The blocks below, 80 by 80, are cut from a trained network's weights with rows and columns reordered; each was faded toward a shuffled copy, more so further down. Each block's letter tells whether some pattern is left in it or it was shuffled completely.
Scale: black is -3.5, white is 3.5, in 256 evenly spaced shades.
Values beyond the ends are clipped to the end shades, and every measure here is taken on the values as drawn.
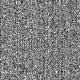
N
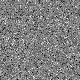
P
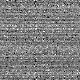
N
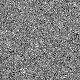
P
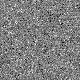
P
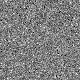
P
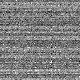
N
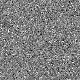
P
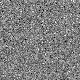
P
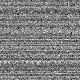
N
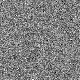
P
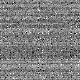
N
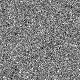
P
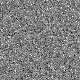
P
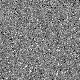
P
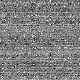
N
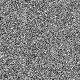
P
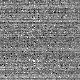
N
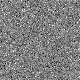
P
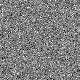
P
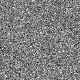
P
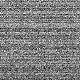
N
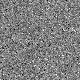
P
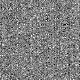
N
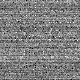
N
